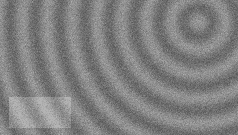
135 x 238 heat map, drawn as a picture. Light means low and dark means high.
Rings: centred on the top right. Ninth with the lowest average: bottom left. Odd patch: lower, in the bottom left. Average level on the scale: 50%. Histogram: bell-shaped. Mirror symmetry: none.
